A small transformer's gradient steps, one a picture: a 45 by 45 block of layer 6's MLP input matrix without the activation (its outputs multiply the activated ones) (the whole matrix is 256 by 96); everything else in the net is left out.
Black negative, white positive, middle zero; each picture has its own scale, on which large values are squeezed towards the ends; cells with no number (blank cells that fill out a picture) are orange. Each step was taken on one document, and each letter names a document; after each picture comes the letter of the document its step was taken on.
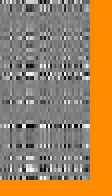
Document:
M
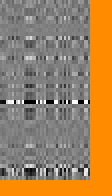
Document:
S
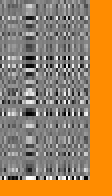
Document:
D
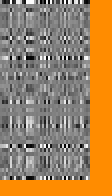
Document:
M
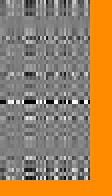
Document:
S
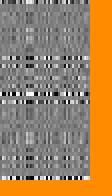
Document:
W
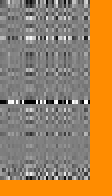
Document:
S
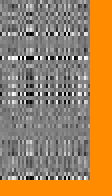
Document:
W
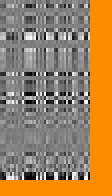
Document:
S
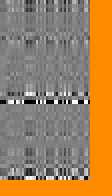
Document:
S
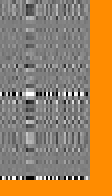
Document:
D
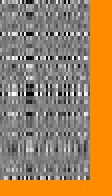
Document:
W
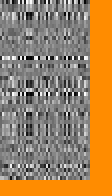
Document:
W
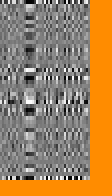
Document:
D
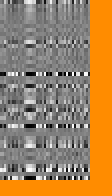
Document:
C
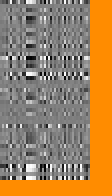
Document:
M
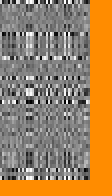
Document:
W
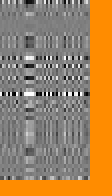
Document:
D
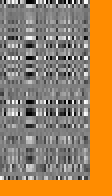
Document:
C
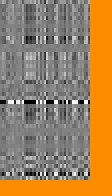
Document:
S
